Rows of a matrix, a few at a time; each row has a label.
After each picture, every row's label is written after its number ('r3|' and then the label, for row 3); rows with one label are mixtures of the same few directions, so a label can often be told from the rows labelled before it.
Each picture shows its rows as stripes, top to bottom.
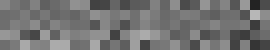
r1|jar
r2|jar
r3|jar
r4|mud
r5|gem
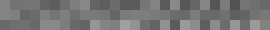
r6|jar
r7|mud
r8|jar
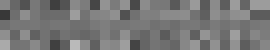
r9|gem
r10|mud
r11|jar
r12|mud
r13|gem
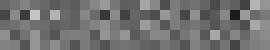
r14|jar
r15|mud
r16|jar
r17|gem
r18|mud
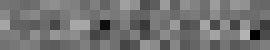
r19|jar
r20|gem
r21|jar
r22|jar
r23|jar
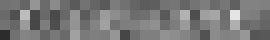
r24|mud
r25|mud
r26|mud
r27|mud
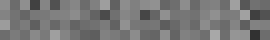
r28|mud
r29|jar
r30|mud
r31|jar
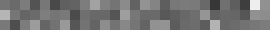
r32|jar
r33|mud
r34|gem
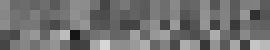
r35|jar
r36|jar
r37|jar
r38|gem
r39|jar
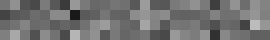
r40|gem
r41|gem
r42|jar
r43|gem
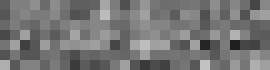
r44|jar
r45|jar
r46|mud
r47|mud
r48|mud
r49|gem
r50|mud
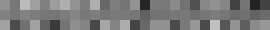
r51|gem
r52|gem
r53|gem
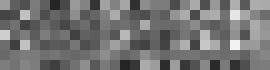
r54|gem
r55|mud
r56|gem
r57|mud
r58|mud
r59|jar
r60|jar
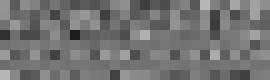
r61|mud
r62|jar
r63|gem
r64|gem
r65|jar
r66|gem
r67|mud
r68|mud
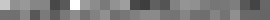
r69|gem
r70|mud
